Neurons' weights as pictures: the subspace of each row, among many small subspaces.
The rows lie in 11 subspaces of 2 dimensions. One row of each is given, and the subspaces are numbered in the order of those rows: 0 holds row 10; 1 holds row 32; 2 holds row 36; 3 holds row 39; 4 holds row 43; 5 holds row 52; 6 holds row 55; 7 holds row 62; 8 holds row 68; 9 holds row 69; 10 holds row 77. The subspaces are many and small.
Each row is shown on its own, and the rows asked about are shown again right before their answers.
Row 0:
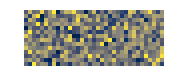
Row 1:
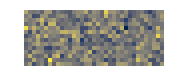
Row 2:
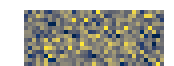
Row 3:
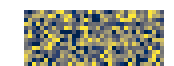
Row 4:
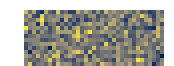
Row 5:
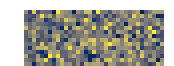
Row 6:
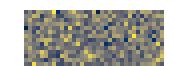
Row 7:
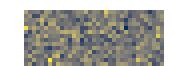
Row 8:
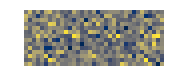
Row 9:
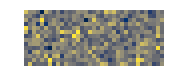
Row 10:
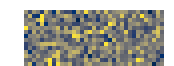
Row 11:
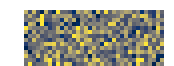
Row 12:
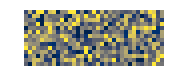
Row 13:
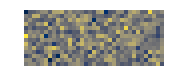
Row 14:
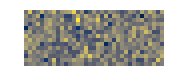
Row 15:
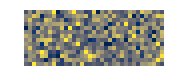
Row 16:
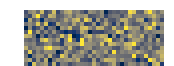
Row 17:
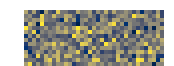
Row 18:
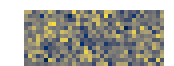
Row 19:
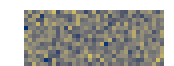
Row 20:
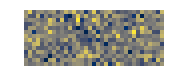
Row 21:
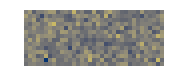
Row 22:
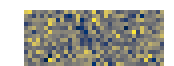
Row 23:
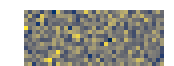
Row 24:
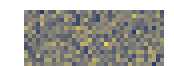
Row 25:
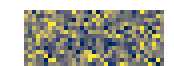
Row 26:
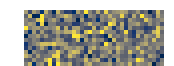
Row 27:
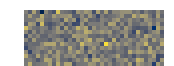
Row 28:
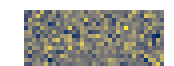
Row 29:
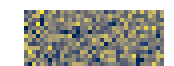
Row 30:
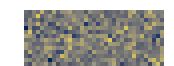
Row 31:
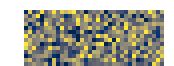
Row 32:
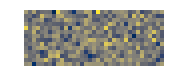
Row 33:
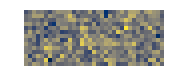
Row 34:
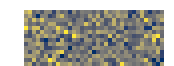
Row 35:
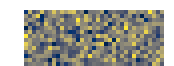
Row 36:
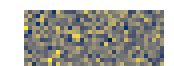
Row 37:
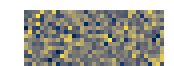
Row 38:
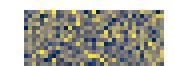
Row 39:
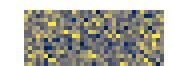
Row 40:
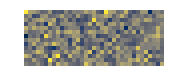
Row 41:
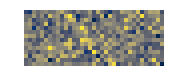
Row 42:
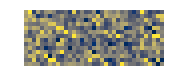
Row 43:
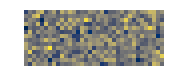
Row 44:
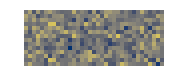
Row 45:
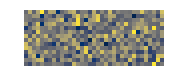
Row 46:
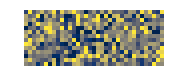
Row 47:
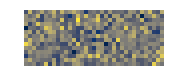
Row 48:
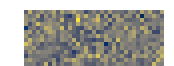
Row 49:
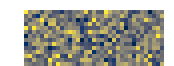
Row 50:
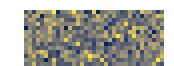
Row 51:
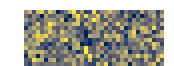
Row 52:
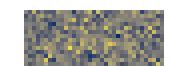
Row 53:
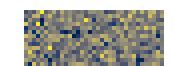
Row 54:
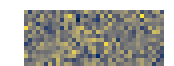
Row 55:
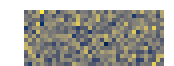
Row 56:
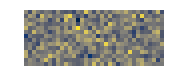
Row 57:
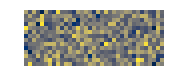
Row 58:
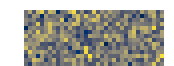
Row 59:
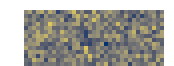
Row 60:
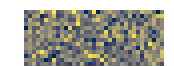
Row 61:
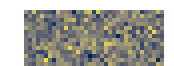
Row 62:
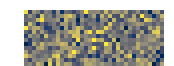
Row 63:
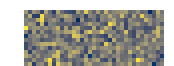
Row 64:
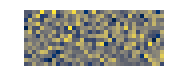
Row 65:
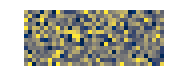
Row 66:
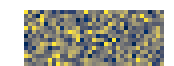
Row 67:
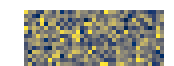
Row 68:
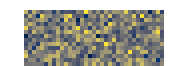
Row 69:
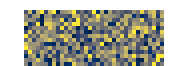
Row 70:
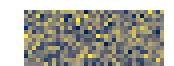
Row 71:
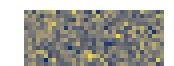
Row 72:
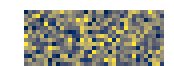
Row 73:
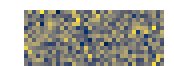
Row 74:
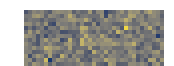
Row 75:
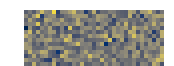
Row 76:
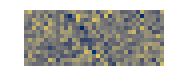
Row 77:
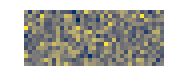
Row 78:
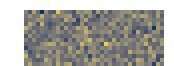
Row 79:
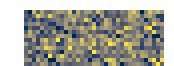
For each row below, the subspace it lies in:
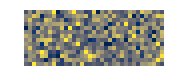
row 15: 1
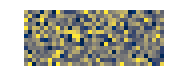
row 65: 2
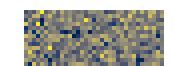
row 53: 6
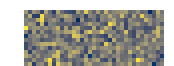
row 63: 0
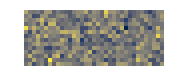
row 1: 0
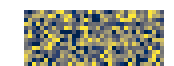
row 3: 6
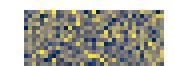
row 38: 3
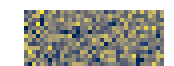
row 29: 6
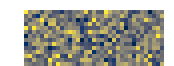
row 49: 10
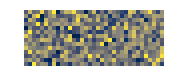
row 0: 2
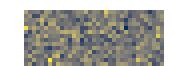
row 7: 0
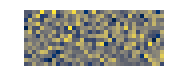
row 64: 3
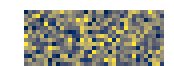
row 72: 10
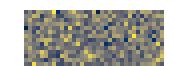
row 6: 1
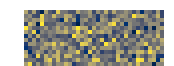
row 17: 6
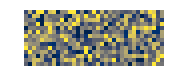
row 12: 4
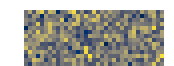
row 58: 4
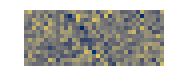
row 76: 7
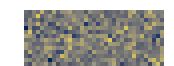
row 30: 5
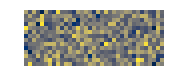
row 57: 9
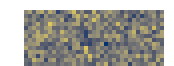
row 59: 4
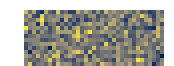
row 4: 4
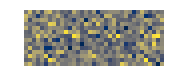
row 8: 3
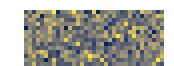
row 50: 5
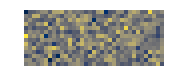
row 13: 8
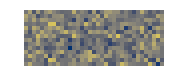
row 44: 5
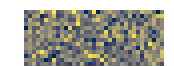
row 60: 3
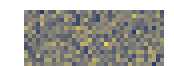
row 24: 6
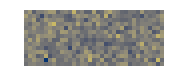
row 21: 2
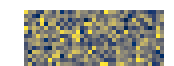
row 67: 4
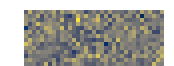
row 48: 7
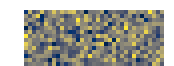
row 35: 10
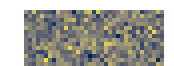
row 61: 5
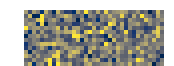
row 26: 0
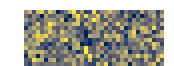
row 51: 4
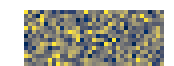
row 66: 10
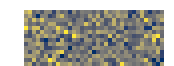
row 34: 1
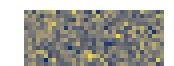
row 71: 5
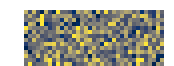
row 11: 9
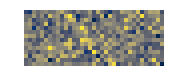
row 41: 7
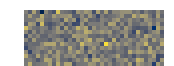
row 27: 9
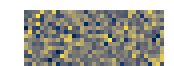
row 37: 5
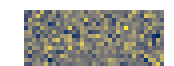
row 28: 3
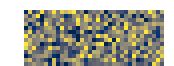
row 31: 10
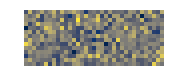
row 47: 7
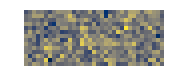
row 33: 0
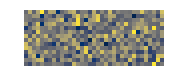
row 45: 6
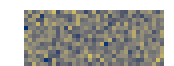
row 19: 2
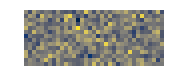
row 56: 8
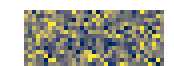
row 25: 5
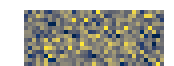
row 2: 3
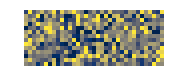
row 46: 7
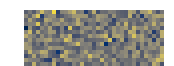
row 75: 5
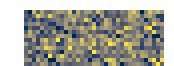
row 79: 1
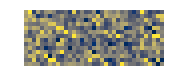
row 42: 1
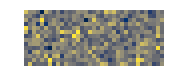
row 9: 9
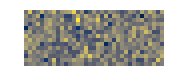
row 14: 10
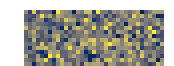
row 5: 1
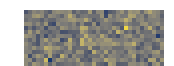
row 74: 0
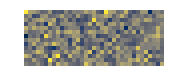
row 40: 8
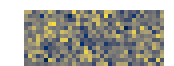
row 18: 0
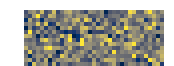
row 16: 2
